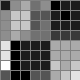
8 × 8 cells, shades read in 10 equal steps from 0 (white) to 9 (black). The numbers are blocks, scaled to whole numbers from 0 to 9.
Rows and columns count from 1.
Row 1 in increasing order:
3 4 4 5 8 8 8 9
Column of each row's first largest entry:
6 7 6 6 2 2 2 2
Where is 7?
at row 4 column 6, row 4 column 7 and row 4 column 8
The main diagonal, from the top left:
8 2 2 5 8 3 3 1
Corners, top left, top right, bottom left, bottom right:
8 8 6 1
